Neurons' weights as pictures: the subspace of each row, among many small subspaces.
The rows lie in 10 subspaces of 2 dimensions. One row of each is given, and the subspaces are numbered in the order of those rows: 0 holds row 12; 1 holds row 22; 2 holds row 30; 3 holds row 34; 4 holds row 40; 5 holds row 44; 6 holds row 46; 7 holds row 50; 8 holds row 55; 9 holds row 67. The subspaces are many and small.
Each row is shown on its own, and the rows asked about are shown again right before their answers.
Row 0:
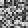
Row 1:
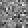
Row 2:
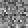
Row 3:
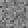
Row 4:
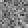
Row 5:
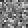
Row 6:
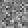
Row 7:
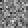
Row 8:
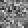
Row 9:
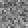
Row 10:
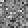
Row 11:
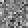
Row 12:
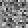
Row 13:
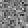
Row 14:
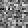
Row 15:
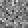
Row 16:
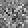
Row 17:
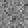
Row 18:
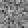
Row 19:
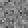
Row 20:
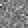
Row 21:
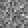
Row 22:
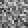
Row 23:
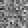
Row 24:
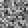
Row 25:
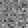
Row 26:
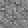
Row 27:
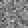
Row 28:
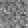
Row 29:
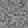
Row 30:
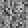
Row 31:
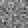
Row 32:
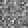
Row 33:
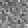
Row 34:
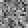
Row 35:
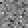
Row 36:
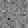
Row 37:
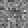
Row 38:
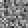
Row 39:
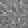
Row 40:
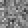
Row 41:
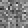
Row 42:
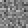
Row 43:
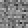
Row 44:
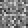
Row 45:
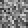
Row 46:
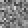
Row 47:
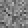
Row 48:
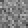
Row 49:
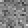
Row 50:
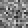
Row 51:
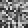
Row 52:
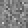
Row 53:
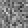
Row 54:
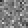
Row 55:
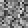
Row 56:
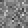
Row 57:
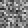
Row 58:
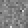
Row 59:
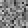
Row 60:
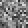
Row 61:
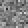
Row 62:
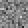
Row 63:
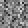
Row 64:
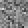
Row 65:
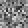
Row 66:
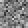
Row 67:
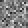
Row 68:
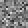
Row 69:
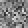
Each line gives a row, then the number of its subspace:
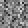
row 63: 8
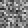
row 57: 4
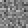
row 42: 7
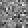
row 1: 9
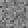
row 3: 5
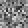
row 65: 8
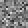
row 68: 9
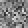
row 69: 8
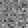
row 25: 0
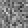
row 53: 2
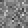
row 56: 8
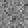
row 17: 8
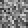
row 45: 1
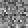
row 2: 5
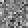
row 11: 0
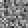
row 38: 7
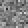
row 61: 0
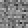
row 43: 7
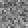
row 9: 1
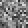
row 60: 9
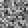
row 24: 7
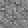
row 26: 6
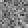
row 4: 3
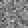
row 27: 4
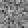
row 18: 6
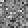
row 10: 0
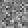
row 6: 9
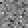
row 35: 0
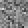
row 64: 6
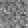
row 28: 5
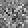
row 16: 8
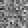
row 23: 4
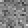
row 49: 3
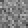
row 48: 1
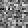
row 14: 7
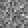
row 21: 2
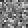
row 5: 0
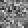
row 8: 6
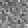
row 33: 1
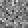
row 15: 7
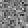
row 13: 3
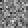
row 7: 9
